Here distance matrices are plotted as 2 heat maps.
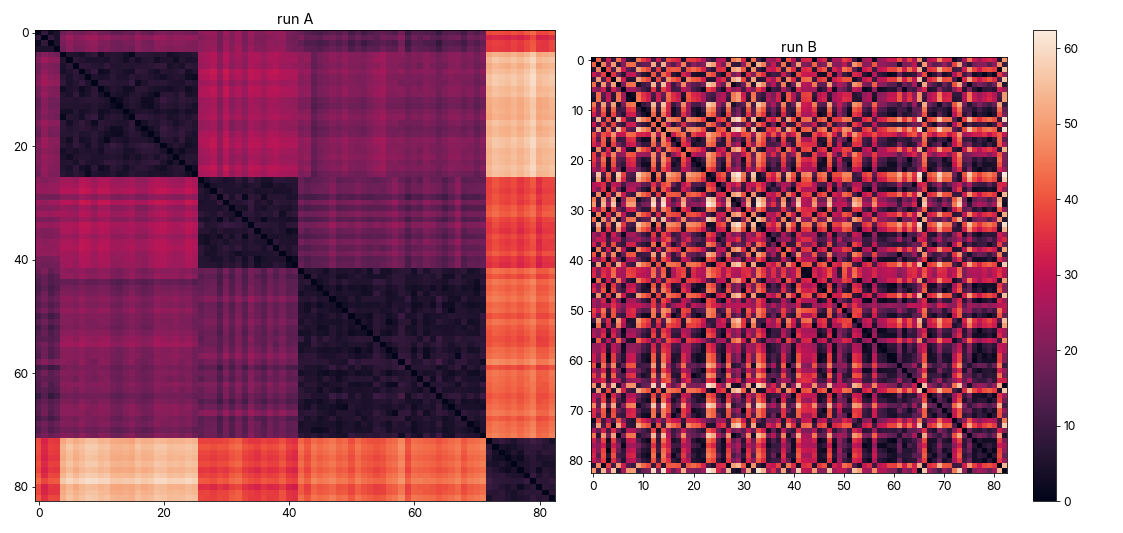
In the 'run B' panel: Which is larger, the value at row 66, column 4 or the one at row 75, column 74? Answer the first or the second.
the second
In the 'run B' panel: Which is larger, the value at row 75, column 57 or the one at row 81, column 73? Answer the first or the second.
the first
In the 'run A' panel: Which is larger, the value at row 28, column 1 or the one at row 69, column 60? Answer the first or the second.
the first
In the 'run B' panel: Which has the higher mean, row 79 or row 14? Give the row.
14
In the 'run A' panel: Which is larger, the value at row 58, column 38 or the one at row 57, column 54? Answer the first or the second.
the first
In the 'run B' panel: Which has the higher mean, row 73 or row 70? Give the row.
73
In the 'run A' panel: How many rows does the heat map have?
83
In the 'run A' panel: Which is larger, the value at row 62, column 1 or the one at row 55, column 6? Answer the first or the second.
the second
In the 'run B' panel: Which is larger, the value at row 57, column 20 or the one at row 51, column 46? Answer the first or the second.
the first
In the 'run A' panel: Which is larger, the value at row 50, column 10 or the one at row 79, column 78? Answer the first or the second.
the first
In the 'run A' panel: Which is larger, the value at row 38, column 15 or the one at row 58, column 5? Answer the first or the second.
the first
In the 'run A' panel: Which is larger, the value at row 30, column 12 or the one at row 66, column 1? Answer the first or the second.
the first
